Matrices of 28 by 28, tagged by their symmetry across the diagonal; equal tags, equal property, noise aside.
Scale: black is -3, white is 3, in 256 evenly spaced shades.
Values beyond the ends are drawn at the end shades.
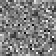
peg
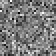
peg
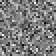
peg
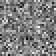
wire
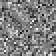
wire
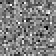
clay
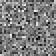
peg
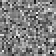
wire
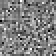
wire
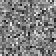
clay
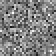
peg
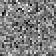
clay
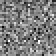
clay
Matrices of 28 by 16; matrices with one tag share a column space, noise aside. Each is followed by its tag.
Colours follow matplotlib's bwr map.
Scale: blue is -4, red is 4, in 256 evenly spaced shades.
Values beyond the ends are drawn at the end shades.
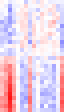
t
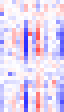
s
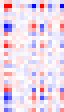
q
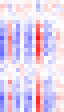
s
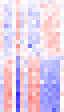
t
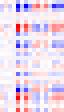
q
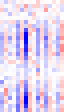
s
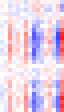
s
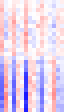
t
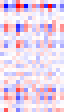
q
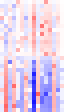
t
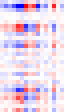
q
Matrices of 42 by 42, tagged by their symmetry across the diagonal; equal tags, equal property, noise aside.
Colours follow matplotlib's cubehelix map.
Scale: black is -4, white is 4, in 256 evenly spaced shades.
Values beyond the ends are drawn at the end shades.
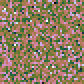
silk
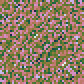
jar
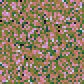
jar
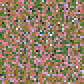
silk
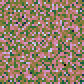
jar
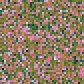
silk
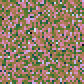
silk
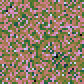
jar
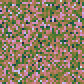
silk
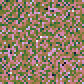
jar
